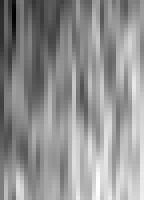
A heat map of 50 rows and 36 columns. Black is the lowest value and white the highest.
Streaks run downward. Neither half mirrors the other. The ninth with the highest average is the bottom right. Values rise toward the bottom right. On average the colour sits 60% of the way up the scale.
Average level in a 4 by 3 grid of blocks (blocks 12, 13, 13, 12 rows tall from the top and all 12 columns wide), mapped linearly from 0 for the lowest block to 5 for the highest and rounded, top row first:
013 / 123 / 234 / 345
